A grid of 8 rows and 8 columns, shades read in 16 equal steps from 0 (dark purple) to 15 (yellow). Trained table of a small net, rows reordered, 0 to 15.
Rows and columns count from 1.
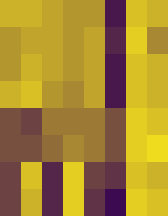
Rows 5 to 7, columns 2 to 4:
4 8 8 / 5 7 9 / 13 2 14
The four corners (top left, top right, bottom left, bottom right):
12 12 4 13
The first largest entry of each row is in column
7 7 7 2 7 8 4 4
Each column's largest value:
12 13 11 14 11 5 14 15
